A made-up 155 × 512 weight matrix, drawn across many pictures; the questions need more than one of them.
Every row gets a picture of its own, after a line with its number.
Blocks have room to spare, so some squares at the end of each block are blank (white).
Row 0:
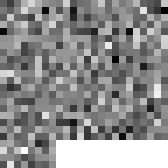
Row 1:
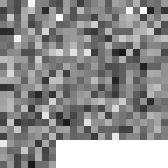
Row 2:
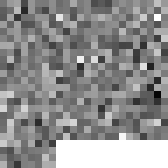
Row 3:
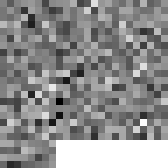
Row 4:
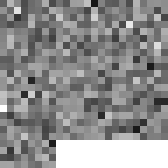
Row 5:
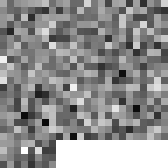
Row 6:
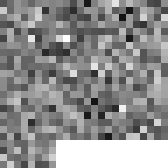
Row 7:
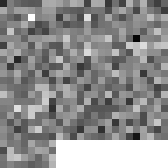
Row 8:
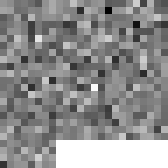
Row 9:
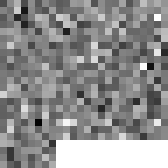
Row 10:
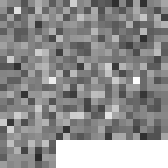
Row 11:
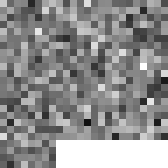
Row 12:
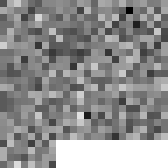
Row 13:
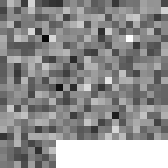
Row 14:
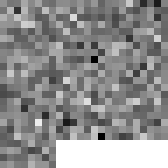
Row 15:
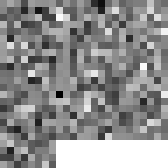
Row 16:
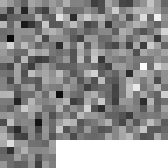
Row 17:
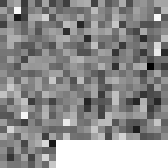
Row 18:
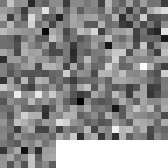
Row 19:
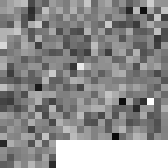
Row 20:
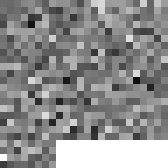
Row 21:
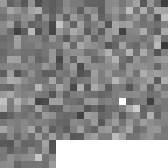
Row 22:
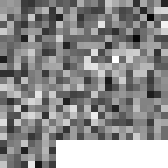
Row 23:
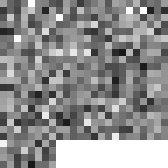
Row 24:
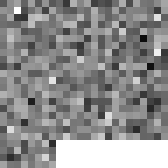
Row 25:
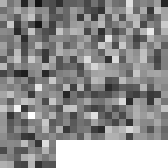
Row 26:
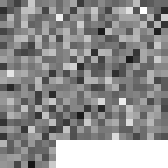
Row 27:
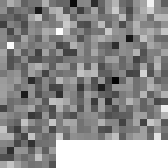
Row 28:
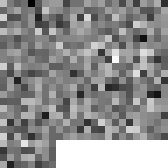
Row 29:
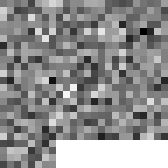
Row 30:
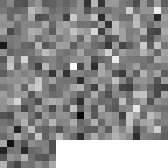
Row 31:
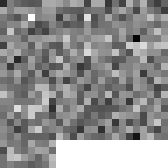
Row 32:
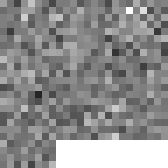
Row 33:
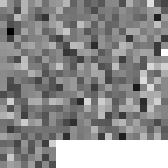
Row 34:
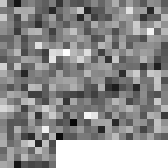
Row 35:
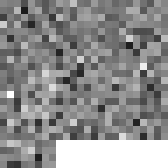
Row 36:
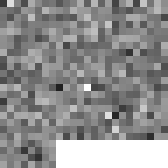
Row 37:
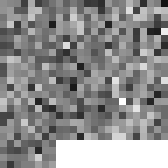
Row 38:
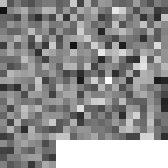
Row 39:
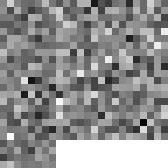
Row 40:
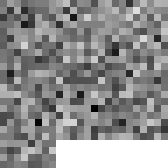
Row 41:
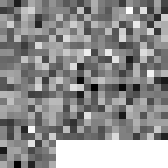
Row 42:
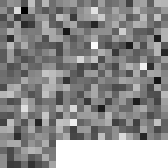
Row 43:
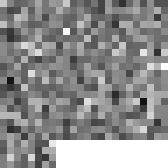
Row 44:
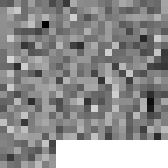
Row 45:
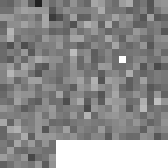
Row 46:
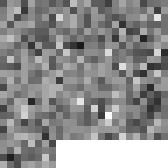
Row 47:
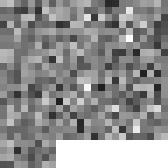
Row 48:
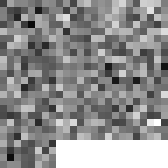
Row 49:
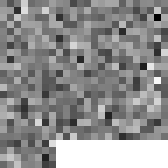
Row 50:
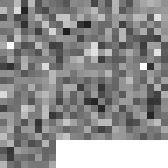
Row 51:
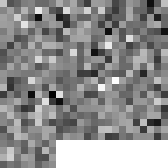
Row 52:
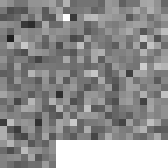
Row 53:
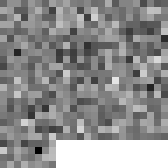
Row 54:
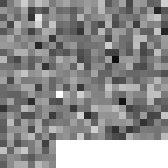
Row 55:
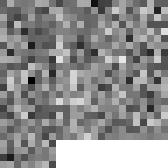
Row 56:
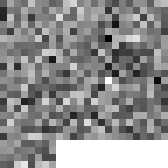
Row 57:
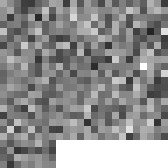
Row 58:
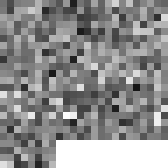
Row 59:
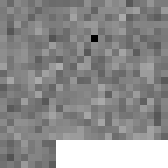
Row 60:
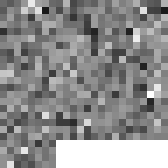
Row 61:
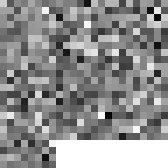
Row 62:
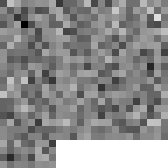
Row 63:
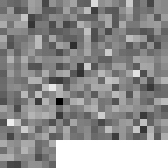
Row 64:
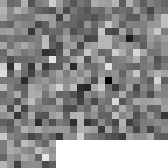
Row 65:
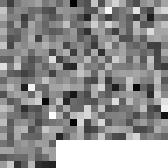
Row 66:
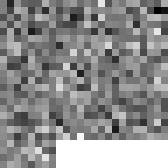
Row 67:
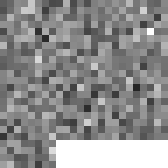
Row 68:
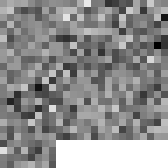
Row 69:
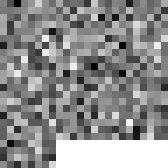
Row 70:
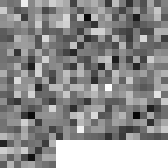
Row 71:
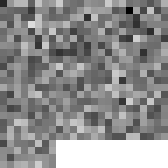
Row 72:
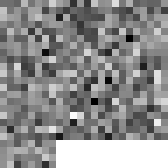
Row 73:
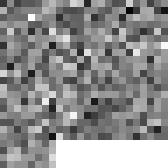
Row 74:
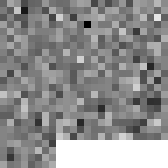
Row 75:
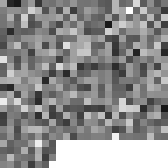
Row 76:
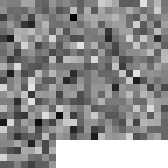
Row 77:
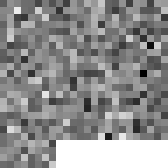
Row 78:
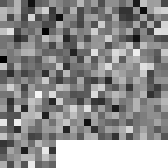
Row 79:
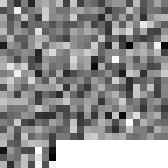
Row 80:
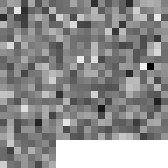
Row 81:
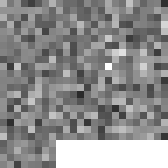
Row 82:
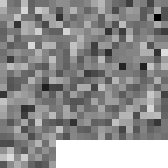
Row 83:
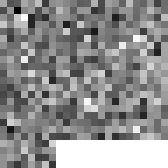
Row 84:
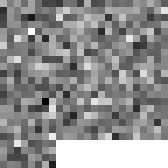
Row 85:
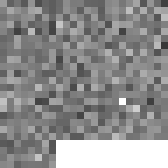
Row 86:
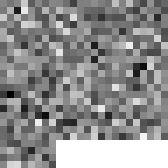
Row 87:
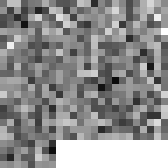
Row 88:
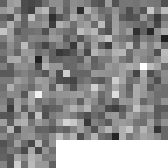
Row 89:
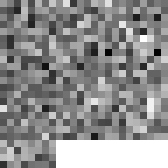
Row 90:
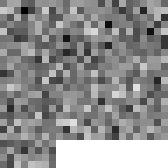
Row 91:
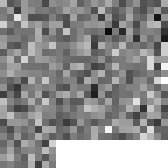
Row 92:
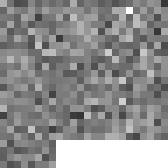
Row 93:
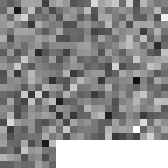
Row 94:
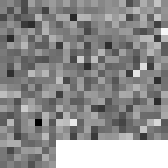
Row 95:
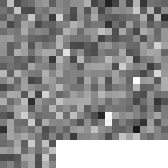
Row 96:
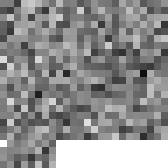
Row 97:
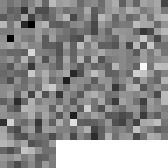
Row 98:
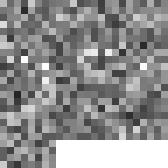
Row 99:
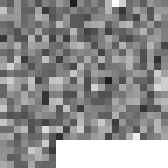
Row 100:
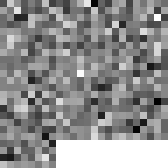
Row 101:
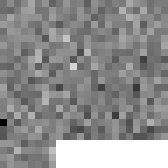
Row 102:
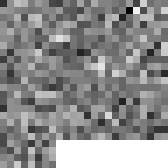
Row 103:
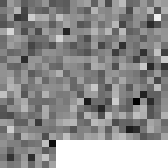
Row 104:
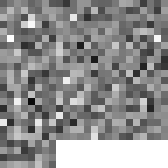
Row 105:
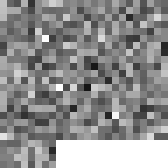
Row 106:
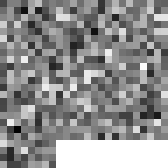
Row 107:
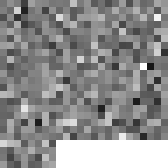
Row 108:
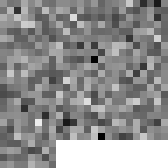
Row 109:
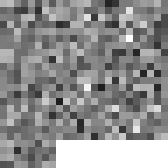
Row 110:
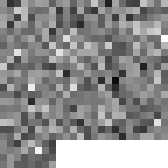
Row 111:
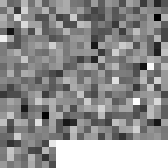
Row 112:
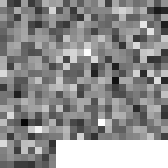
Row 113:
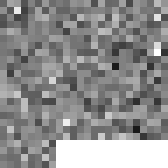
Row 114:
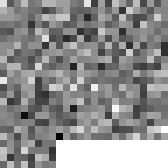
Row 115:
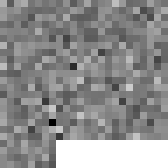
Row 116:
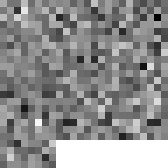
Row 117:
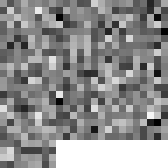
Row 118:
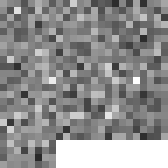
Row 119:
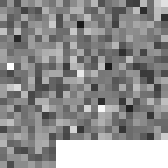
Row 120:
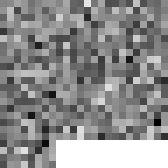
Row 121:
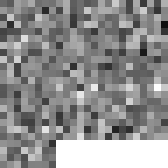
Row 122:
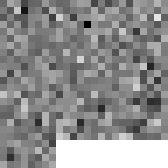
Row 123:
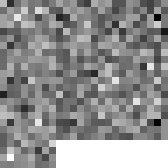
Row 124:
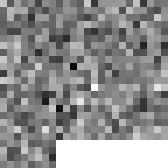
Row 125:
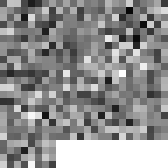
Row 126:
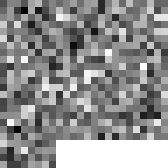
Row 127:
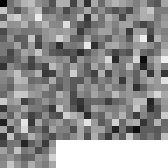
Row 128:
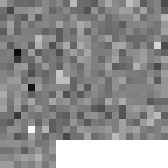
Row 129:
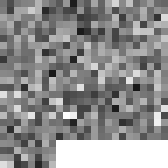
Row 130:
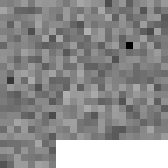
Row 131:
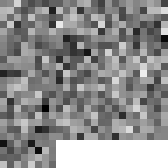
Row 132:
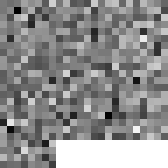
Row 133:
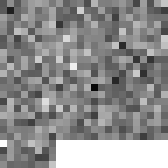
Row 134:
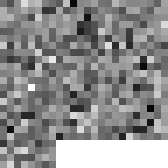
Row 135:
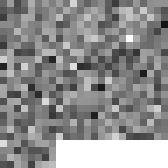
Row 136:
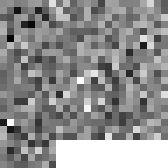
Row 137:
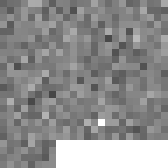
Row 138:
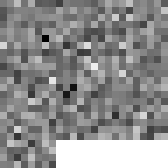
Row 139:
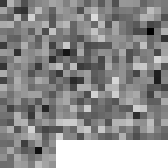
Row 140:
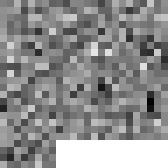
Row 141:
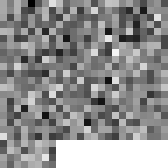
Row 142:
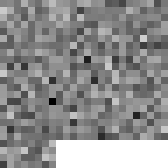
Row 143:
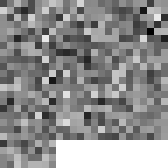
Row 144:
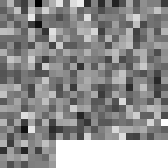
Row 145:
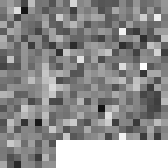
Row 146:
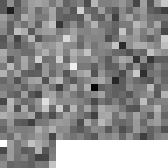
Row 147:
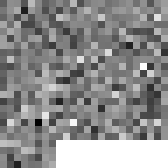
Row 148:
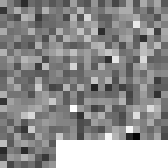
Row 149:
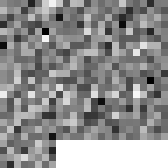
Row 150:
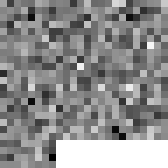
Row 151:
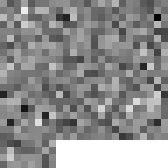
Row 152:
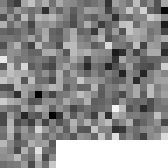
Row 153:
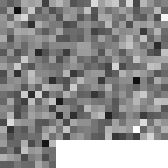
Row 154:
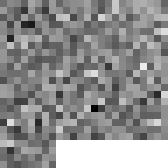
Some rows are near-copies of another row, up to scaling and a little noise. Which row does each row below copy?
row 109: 47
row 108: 14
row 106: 126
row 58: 129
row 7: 31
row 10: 118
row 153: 93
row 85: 21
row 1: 23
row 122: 74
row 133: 146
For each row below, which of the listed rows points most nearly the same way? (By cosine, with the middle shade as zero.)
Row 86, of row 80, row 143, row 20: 143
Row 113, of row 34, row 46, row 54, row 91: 46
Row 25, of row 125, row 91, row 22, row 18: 22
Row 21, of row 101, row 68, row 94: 94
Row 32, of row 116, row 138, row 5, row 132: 5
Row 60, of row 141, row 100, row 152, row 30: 152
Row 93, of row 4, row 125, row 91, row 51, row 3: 3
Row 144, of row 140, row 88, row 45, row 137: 88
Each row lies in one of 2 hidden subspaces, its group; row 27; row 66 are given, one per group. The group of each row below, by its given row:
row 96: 66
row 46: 27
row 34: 66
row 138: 66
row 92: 66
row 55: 27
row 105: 66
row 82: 27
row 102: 66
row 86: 27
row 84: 66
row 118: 27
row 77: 27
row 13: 66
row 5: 66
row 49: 27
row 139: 66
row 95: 27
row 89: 27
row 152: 66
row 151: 27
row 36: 66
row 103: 27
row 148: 66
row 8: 66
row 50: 27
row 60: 66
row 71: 66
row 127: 66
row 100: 27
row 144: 66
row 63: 27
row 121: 66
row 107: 27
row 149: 66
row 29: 66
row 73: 66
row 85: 66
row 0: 66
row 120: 66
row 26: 66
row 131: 66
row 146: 66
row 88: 66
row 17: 27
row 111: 27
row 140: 27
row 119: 66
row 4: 27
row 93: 27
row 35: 27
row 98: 27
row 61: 27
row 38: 66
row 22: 66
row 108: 27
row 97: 27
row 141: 66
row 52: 27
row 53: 66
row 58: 66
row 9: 27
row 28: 66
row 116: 27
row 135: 66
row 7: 66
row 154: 27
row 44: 27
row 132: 27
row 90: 66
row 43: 27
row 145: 27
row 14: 27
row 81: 66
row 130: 66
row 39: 27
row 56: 66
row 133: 66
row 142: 66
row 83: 27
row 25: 66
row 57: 66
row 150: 66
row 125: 66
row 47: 66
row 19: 66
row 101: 66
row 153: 27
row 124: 66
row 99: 66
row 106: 27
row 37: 66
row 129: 66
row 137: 66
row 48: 27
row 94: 27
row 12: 66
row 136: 27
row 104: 27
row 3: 27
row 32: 66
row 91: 27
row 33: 27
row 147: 27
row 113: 27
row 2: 27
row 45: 27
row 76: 27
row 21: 66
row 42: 27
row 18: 66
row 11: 66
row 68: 66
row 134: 66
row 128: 66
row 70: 66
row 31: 66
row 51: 27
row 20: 27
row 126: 27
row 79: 66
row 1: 66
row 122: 27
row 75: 66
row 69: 66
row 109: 66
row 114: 66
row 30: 66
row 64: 66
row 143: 66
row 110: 66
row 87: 27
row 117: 27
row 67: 66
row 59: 66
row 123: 27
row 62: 27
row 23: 66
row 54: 66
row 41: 66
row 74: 27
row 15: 27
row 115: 66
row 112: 66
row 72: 66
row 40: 27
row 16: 27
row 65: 66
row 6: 66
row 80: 27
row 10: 27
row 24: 27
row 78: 66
